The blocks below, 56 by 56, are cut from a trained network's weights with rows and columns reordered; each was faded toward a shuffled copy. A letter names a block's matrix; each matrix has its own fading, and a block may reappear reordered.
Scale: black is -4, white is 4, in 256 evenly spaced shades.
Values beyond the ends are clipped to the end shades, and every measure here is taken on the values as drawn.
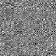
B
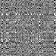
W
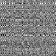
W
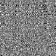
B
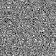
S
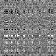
W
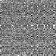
W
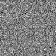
S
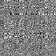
B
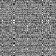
W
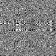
B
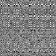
W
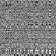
W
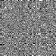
B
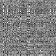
W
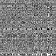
W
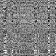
W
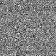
S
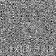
S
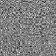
B
